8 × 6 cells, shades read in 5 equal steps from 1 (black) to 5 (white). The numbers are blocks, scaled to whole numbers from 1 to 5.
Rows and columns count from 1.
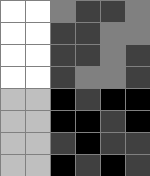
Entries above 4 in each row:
2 2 2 2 0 0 0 0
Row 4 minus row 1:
0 0 -1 1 1 -1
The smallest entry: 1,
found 9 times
